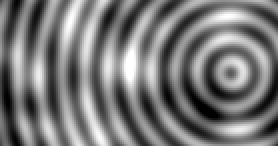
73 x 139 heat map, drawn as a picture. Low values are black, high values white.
The ninth with the lowest average is the bottom right. On average the colour sits 50% of the way up the scale. Rings spread out from the middle right. No lone cell stands out from its neighbours. There is no overall slope.
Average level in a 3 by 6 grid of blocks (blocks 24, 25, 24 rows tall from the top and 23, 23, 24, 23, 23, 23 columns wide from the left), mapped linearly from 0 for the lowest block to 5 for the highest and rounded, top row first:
152243 | 325213 | 143102
